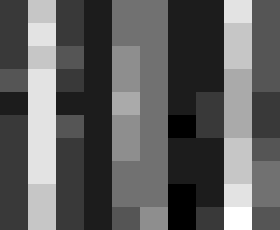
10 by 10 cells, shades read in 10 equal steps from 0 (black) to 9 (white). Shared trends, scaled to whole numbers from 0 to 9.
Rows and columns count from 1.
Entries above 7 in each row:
1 1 0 1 1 1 1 1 1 1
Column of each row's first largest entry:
9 2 2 2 2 2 2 2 9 9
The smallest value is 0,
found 3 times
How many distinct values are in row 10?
7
